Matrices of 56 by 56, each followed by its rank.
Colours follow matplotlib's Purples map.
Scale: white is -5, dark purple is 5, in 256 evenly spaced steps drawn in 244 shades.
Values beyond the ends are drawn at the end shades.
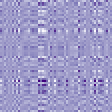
two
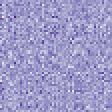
ten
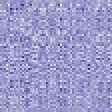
five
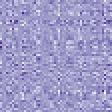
five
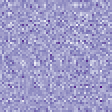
ten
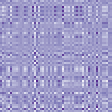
two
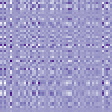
two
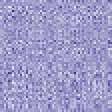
five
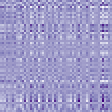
two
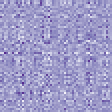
five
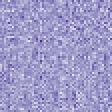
ten
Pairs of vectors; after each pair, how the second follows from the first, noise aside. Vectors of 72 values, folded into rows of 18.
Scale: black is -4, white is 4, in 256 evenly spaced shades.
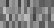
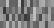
negated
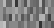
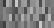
negated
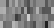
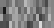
wrapped around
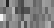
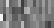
sign-scrambled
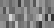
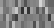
wrapped around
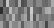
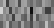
negated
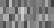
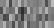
negated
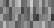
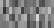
wrapped around
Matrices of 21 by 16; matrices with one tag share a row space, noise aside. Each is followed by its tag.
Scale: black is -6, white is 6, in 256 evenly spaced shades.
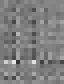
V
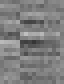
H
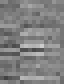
H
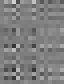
V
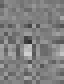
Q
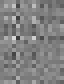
V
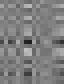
Q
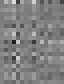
V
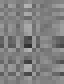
Q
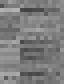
H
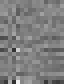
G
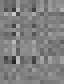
V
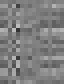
G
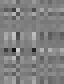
V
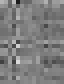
G
